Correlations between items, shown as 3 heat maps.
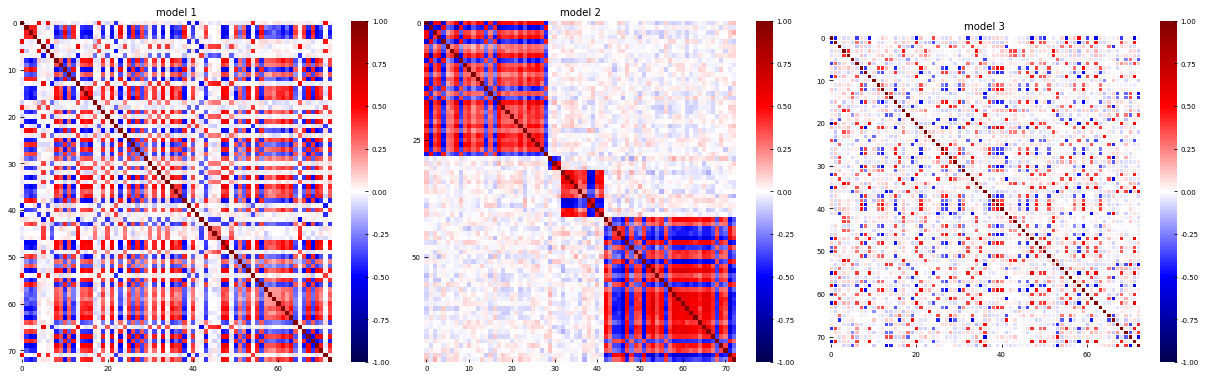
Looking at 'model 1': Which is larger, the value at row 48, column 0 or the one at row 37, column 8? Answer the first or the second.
the second
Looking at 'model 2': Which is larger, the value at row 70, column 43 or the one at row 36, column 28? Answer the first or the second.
the first
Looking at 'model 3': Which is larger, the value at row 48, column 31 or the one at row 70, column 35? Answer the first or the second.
the first
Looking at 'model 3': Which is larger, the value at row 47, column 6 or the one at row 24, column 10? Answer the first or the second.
the first
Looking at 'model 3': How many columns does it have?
73
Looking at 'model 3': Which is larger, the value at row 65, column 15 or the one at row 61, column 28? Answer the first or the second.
the second
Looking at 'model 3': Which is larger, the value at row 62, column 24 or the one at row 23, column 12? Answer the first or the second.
the second
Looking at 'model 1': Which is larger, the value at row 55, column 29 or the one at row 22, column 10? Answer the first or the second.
the first
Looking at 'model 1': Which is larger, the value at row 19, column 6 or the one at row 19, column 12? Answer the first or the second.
the first
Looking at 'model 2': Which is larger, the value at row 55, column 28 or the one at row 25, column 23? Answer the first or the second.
the second
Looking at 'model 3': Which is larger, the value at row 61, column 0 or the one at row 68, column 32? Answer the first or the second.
the second
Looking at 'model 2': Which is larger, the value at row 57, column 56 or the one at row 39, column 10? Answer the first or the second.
the second
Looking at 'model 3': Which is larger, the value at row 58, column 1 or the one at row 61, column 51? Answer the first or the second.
the second
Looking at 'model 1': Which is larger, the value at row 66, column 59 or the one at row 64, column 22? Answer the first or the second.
the second
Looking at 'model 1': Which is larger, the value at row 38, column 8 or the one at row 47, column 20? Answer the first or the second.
the second
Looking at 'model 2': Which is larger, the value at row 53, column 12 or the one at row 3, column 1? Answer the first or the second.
the first
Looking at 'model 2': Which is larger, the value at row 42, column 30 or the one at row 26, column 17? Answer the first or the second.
the second
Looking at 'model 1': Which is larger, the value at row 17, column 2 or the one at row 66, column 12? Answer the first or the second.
the second
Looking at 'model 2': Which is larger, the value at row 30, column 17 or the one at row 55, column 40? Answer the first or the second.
the first
